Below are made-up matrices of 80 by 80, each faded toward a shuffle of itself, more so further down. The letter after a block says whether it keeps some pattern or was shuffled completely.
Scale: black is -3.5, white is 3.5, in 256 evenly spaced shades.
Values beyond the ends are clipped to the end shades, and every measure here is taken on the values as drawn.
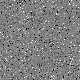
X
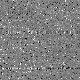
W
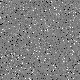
X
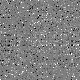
W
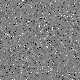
X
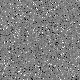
X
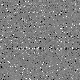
W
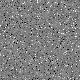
X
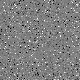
W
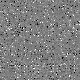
W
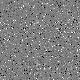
W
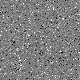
X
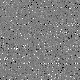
W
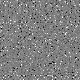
W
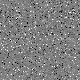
W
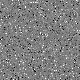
X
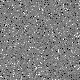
X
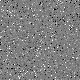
X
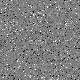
W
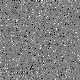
W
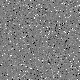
X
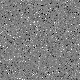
X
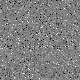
W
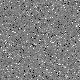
X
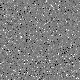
W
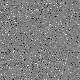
W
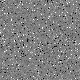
X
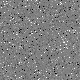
X
